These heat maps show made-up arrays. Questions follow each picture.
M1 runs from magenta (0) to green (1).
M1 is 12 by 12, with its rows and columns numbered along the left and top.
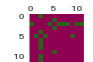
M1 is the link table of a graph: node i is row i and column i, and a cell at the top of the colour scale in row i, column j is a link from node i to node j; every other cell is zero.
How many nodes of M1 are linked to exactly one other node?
10
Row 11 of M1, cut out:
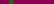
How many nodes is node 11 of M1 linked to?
1
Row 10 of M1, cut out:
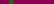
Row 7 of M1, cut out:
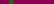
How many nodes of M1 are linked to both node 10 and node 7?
1
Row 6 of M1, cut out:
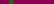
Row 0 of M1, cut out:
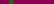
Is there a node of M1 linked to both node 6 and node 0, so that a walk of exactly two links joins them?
yes
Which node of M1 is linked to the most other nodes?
node 2
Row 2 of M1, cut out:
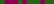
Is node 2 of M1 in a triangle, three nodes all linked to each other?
no
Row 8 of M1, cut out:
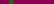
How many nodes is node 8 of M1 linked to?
1
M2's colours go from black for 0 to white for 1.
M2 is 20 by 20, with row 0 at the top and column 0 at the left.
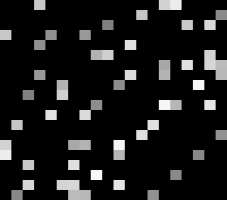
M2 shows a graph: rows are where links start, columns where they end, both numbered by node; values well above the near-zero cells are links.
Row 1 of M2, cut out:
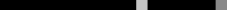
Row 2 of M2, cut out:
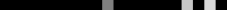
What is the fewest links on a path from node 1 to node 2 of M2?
4
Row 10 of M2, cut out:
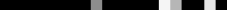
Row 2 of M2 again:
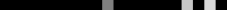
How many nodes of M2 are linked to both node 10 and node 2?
1
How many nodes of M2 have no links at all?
0
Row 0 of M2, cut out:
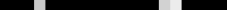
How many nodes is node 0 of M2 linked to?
3
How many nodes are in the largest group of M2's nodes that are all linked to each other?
2
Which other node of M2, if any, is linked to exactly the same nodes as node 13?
node 1
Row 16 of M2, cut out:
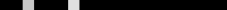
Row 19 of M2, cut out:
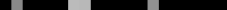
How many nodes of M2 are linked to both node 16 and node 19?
1
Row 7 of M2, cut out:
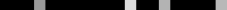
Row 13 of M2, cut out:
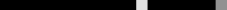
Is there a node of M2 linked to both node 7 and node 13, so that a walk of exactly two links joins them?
yes
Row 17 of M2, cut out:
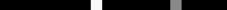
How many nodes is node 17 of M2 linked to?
2
